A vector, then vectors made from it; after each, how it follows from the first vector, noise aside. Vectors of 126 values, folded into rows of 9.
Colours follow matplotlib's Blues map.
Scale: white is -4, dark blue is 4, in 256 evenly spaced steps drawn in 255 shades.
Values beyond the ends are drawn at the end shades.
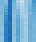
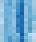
wrapped around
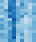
wrapped around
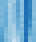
reversed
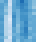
negated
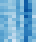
reversed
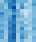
wrapped around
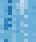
partly zeroed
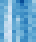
negated
